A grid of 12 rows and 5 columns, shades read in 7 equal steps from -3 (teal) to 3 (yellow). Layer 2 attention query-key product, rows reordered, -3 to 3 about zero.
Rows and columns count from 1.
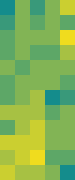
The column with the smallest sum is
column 4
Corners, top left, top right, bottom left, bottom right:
-3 2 2 -3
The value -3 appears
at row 1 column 1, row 7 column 4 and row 12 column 5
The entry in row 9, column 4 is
0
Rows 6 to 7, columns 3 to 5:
0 0 -1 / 1 -3 -2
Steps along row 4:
up down same up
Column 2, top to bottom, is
0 0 0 0 -1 0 0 1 1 2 2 1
